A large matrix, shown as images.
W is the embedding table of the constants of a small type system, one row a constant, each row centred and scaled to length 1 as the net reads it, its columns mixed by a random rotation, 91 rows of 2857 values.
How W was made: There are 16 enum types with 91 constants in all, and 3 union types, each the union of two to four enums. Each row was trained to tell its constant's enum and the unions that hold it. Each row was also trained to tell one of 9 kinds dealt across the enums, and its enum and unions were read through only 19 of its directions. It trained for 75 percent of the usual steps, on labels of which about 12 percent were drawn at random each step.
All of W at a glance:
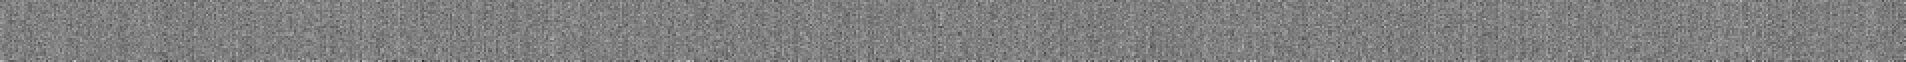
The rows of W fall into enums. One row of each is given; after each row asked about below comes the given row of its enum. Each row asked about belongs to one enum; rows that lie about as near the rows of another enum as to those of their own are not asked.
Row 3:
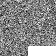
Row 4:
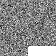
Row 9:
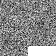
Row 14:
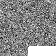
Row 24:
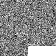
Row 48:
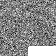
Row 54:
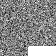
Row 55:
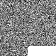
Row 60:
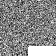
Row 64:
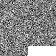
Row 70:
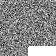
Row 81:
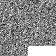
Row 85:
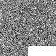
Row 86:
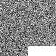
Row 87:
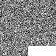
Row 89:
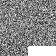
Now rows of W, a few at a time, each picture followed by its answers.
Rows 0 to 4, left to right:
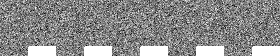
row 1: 85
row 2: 14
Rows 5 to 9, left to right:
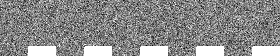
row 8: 54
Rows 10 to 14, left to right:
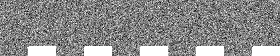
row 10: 81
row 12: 81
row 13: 9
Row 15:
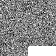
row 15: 14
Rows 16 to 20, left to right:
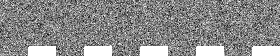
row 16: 4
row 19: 54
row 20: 4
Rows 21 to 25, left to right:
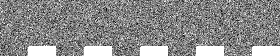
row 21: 55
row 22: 55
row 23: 86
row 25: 4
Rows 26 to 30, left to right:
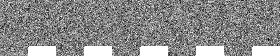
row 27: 3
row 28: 54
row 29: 81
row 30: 85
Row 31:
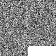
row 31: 9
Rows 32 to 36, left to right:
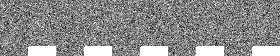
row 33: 86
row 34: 85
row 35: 24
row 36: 55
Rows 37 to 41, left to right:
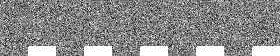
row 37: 3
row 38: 54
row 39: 85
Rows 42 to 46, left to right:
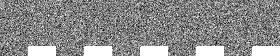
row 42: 86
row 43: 24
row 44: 60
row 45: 24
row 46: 9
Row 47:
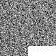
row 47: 48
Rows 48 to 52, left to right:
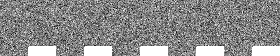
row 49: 4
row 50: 81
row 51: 64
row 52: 81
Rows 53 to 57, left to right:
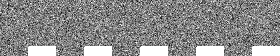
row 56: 70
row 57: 24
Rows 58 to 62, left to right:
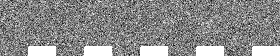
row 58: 4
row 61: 86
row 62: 86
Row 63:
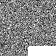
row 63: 14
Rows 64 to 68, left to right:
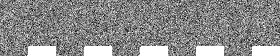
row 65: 48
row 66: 55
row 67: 60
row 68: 3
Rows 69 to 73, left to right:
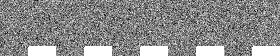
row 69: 14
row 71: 60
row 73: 86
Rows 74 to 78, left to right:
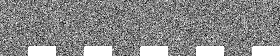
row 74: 64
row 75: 64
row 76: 54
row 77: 85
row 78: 81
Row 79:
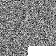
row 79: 55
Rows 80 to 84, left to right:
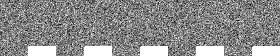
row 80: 24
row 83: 24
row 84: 4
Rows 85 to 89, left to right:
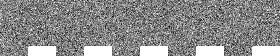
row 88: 14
